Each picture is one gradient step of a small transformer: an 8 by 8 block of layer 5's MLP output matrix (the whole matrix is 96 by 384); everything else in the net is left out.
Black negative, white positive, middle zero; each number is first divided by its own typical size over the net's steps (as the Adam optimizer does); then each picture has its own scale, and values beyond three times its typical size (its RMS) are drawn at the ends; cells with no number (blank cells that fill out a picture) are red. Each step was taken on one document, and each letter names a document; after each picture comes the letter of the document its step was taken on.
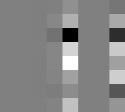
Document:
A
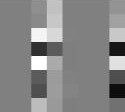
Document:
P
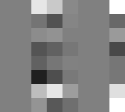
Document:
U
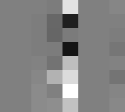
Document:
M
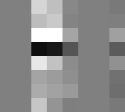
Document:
P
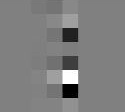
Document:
M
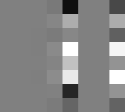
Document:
A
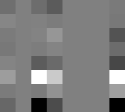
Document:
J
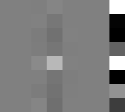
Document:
U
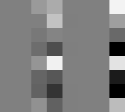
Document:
U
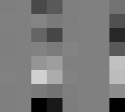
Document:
J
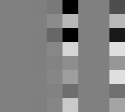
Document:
A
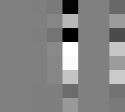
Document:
A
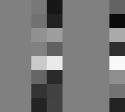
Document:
U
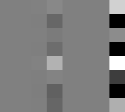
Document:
U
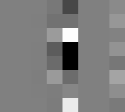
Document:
M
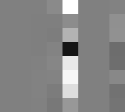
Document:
M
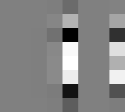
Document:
A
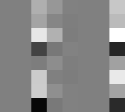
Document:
P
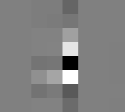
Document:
M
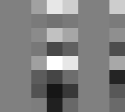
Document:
U
